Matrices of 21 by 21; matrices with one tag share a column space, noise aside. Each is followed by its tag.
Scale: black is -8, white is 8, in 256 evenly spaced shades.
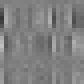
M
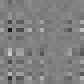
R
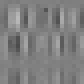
M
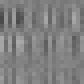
M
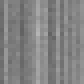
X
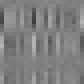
M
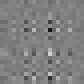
R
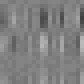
M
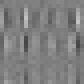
M
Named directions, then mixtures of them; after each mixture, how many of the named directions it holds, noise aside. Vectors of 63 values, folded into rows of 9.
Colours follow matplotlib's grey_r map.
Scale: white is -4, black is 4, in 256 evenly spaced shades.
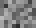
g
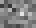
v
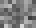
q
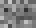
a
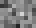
two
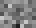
two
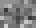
two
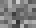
three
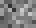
two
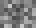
one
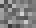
two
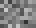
two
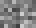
two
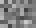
two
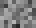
one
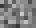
three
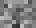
two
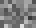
one
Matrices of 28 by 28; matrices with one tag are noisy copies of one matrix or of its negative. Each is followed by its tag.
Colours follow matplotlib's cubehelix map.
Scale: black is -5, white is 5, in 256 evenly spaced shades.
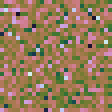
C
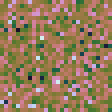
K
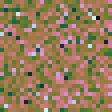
C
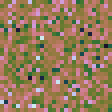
K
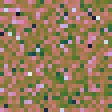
C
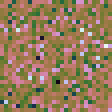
K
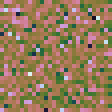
C
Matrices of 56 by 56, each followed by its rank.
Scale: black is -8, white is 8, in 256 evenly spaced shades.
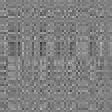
three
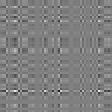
one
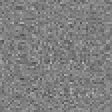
ten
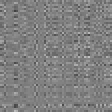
three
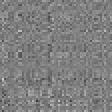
five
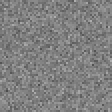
full rank
